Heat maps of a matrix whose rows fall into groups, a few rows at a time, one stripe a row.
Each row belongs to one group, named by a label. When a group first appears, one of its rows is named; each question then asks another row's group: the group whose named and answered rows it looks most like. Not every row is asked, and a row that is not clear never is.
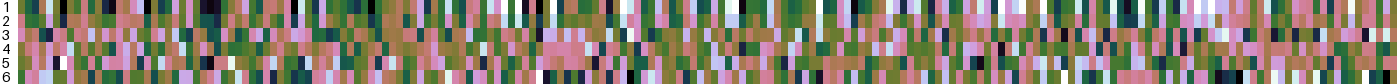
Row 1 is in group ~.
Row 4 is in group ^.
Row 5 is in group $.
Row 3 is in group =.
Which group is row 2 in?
~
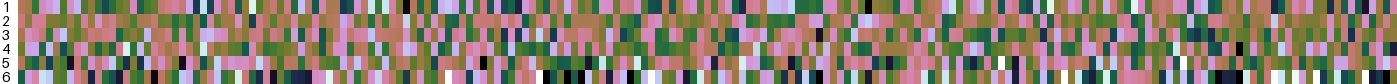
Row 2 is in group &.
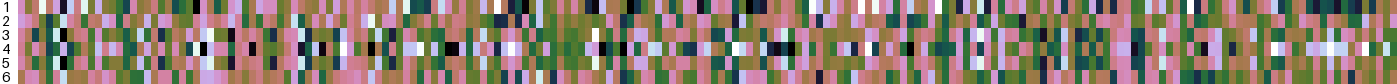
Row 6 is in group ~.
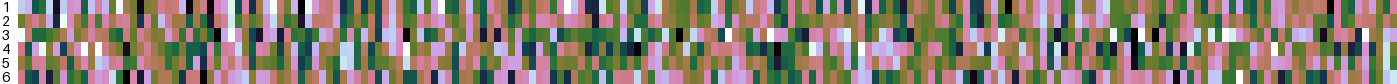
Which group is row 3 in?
~
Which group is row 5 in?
&
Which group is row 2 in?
$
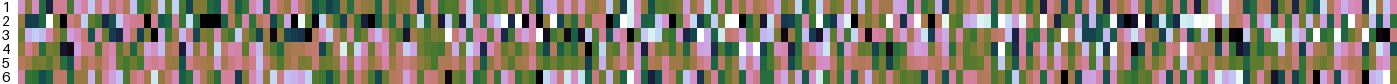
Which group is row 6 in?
=
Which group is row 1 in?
=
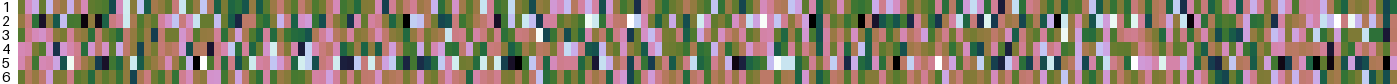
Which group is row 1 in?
^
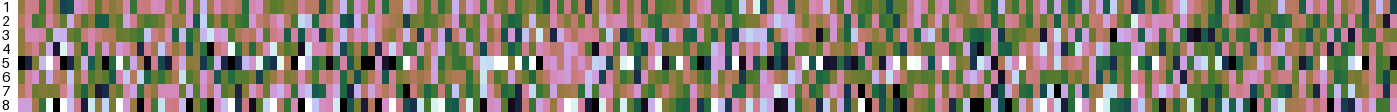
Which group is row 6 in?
^
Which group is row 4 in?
$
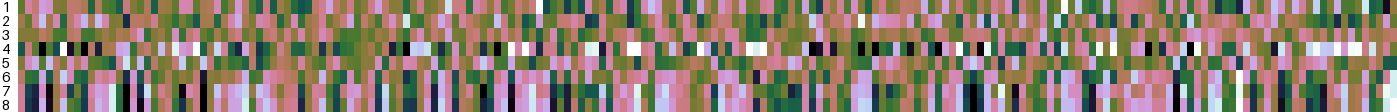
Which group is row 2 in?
&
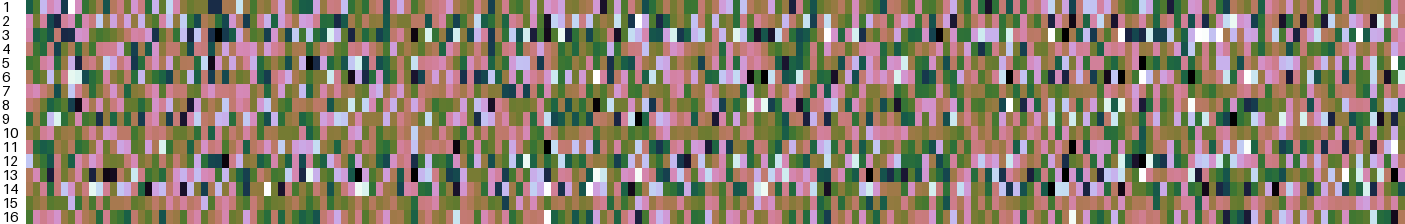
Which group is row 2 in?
=
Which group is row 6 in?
^
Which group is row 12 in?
~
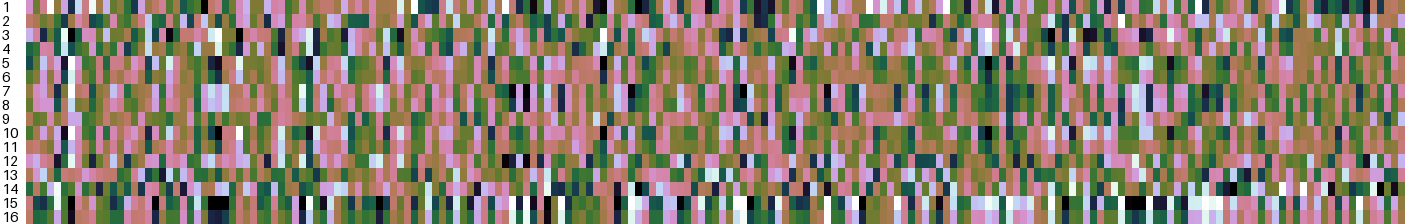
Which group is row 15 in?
~
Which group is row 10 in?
$
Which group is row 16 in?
~
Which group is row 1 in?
&
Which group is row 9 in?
^
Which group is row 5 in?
$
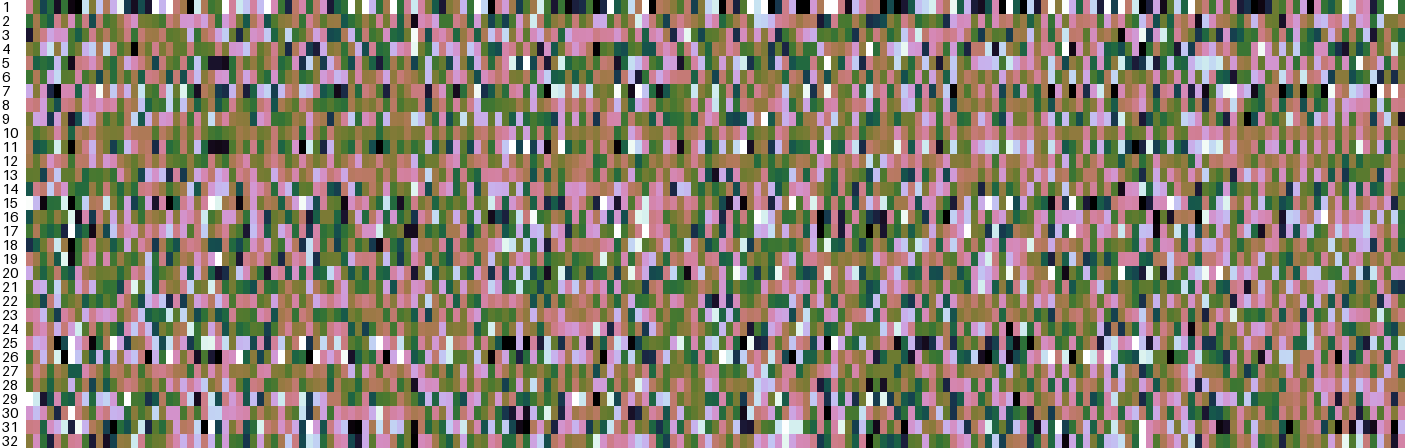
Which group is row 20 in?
~
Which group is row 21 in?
^
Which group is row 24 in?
^
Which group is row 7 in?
=
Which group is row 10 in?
~
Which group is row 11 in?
~
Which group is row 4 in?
&
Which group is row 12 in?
&
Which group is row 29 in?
$
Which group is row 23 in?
=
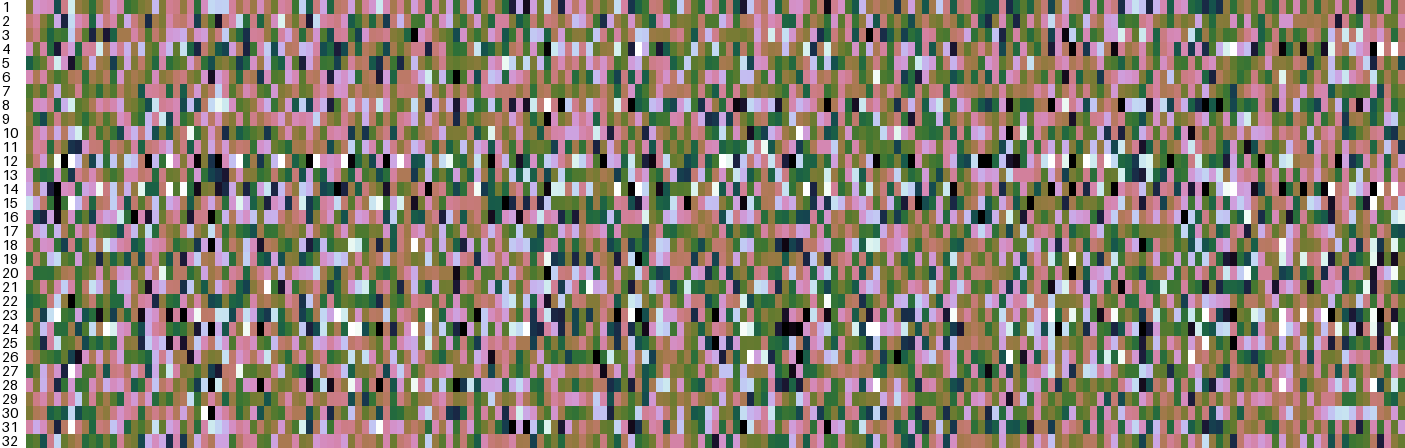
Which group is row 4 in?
=
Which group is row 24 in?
&
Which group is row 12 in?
$
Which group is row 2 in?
$
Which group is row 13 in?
~
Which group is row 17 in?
^
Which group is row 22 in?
~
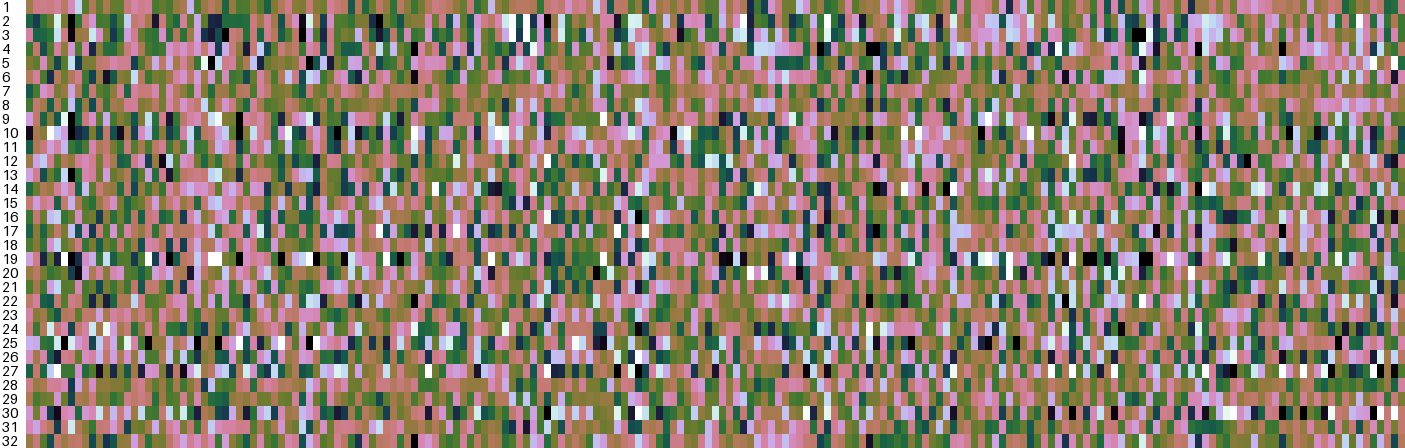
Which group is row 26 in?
=
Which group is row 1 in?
^
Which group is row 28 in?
&
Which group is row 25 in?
$
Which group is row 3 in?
~
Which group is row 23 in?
=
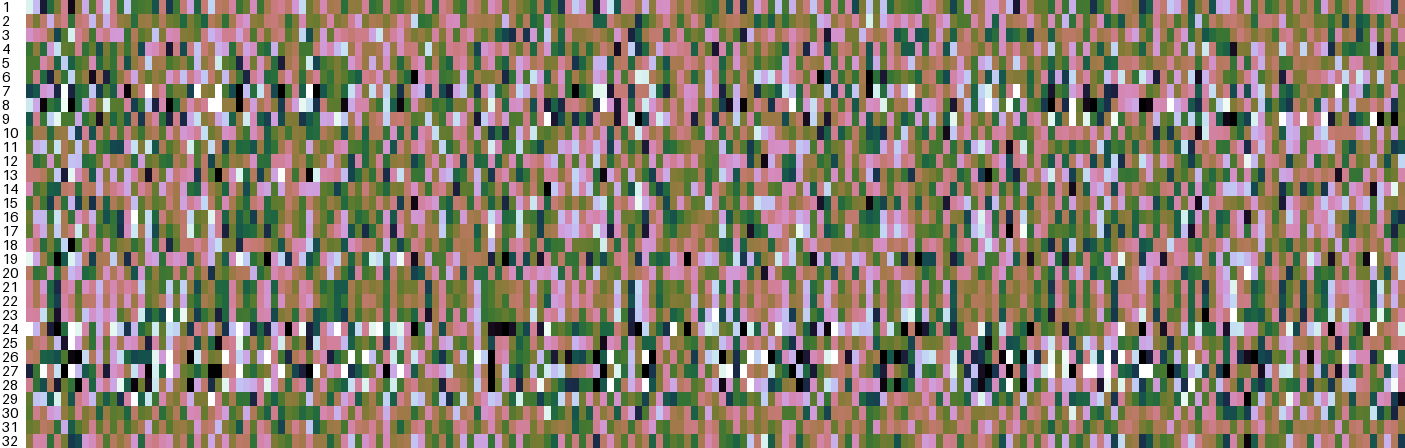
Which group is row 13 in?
$
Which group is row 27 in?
$
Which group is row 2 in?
&
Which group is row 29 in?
^
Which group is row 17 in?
^
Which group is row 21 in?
=
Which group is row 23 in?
=
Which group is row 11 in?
^
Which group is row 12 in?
^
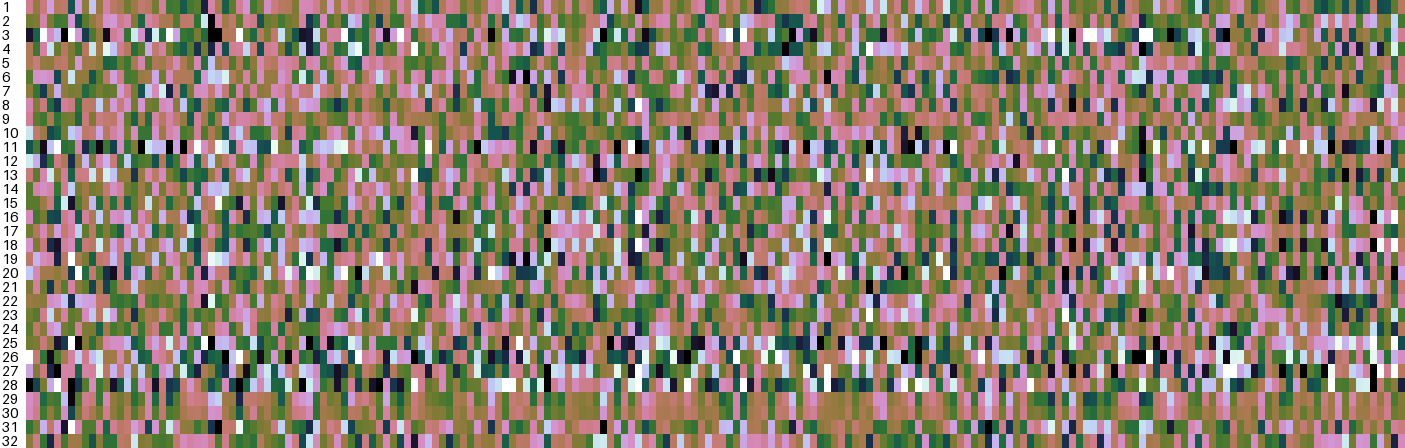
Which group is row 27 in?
=
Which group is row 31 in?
$
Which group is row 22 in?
&
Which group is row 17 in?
^
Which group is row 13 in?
&
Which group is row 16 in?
=
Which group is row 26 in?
~
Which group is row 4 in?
&
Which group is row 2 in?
&
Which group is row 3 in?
$
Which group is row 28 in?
~
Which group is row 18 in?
=
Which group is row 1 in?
&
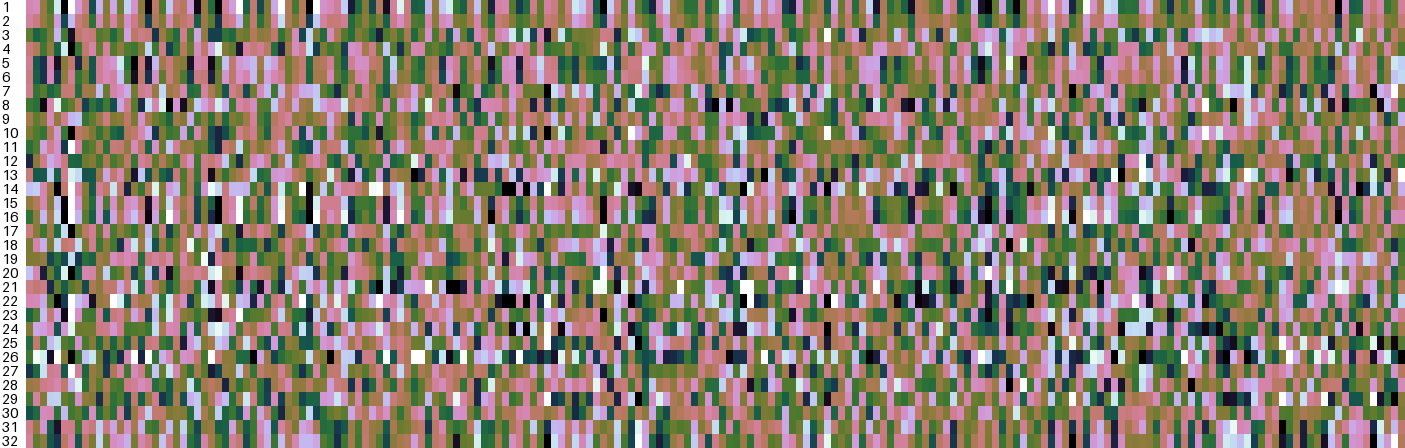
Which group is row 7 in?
=
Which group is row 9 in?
^
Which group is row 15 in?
$
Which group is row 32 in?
=
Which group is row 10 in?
~
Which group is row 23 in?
$
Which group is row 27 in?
$
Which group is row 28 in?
^
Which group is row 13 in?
^
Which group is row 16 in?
$
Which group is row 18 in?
^
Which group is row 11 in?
$
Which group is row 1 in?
$
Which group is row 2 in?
$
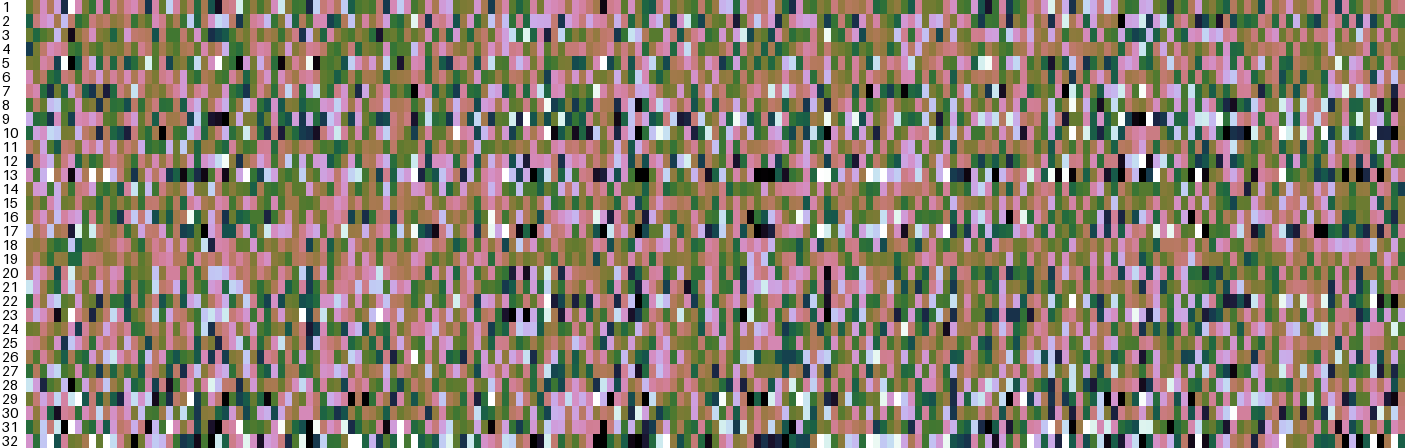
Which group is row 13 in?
&
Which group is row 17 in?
&
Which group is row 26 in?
&
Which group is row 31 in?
$
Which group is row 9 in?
~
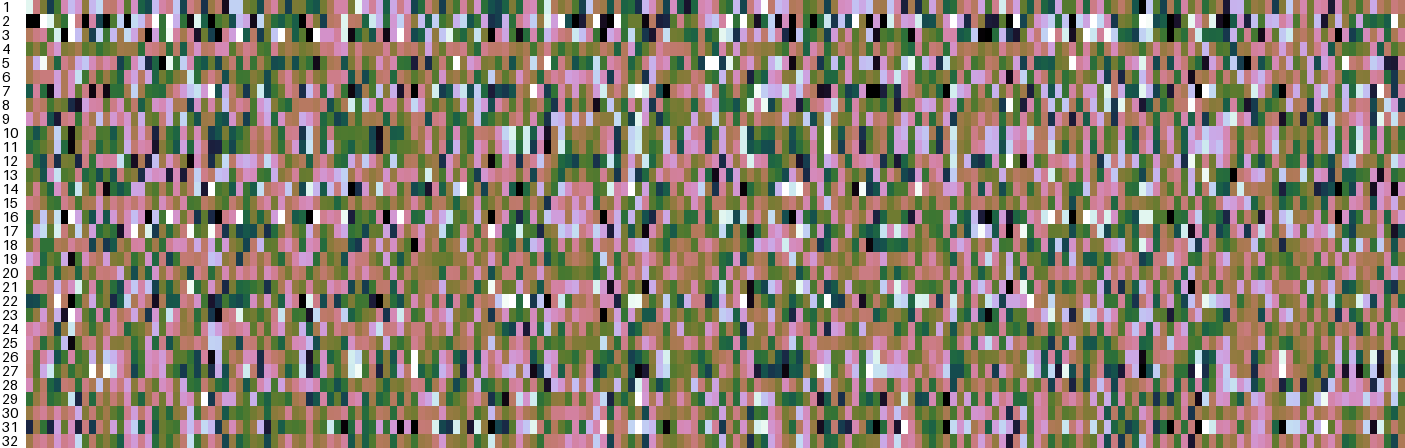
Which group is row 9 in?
=
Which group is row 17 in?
^
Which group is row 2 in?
$
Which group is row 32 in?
^
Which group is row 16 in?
$
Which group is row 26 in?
&
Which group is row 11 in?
~
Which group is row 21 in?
^
